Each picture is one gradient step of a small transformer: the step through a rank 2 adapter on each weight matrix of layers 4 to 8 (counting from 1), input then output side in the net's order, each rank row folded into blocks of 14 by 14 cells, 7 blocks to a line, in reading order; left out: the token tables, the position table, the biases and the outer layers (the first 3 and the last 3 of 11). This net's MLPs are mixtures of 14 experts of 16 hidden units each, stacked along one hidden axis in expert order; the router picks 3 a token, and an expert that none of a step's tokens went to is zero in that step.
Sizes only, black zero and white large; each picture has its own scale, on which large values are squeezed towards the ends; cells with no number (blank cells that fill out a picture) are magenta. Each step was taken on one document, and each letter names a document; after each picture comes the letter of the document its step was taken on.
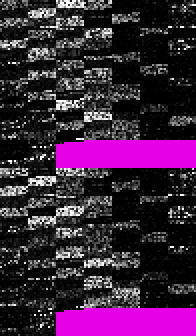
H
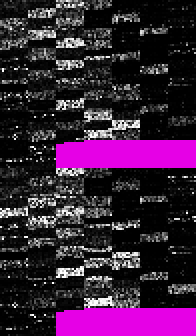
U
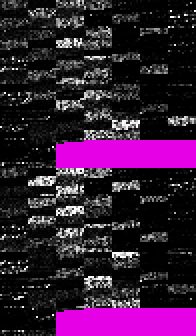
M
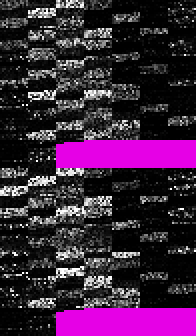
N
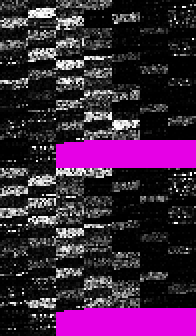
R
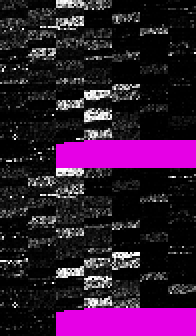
U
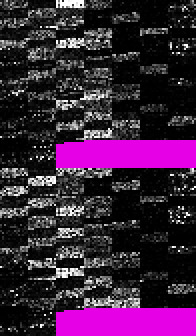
H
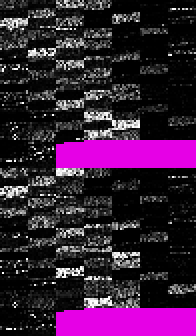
U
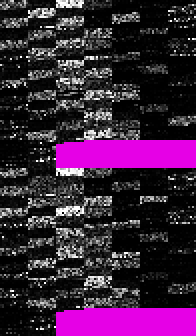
N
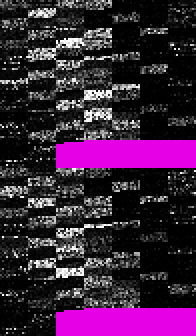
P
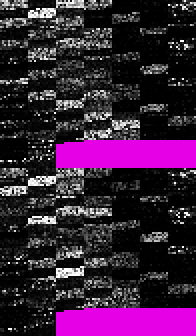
H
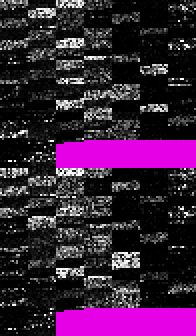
H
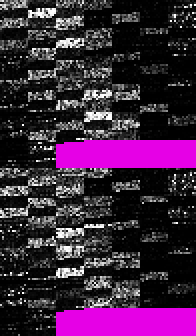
R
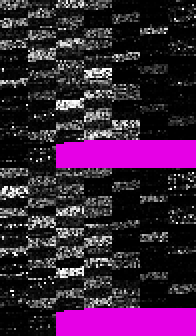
N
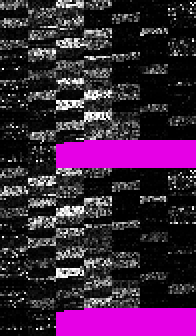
P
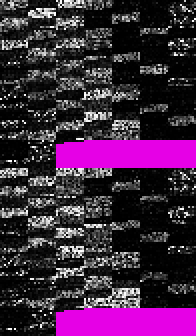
H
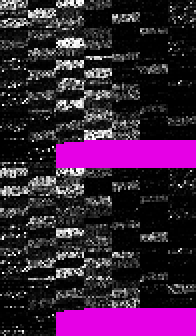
M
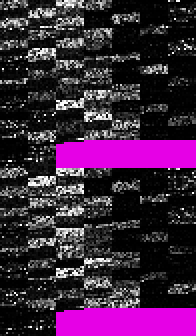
N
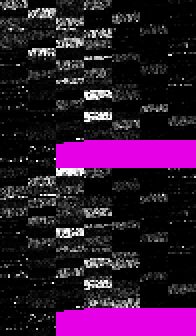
U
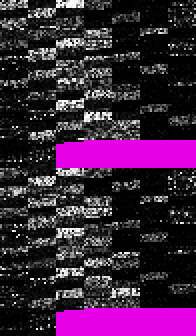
P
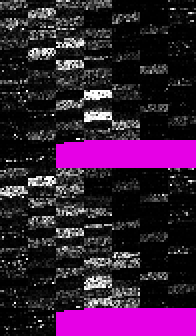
U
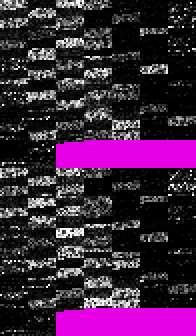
M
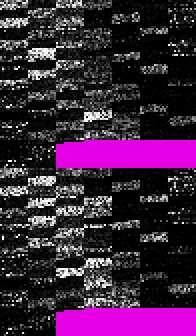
P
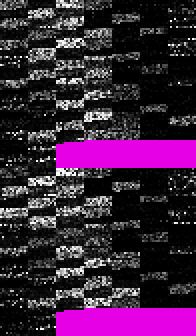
P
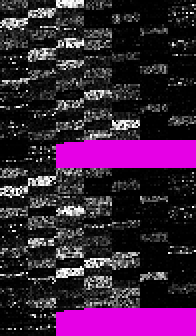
N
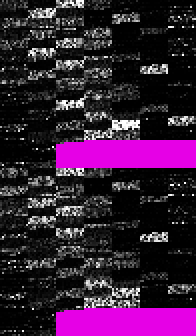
M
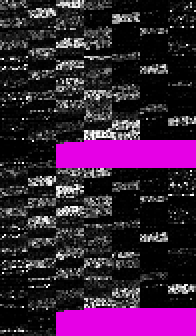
M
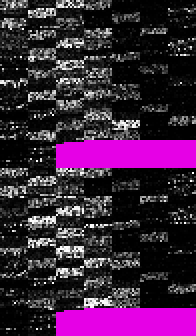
N
